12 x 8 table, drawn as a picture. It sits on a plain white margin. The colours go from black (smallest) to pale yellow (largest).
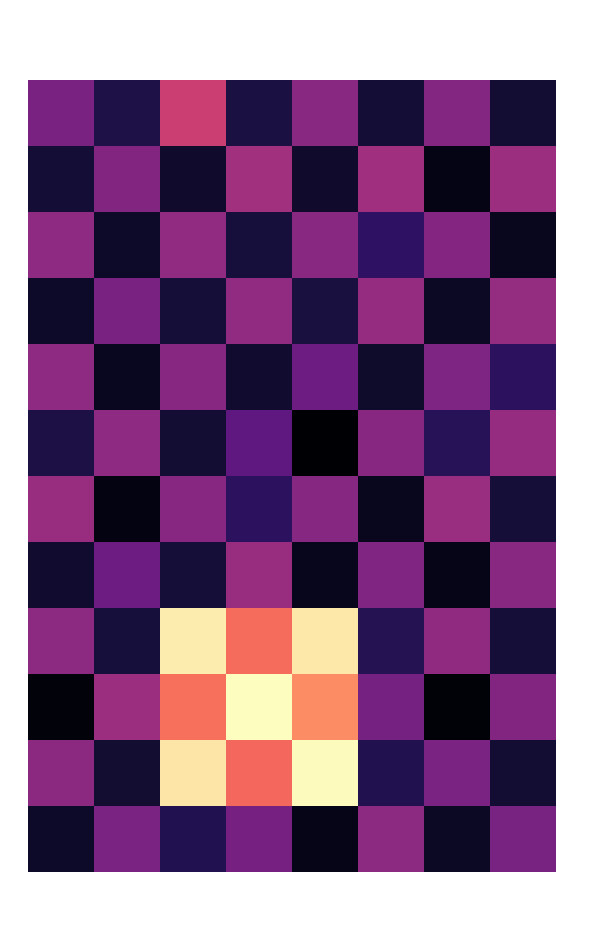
Ninth with the highest average: bottom middle. Odd patch: higher, in the bottom middle. Average level on the scale: 30%.
